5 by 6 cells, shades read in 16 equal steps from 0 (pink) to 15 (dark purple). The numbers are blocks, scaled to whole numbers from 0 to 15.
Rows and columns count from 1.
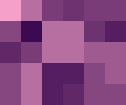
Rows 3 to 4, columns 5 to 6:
7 7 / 9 7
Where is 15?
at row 2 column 2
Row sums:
46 58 46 56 57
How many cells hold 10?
4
